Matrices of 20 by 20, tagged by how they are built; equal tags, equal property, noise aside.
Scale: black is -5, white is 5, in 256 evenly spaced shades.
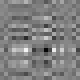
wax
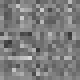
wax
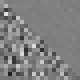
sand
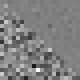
sand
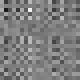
wax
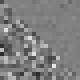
sand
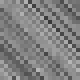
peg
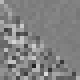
sand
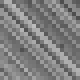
peg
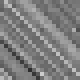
peg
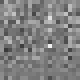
wax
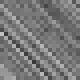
peg
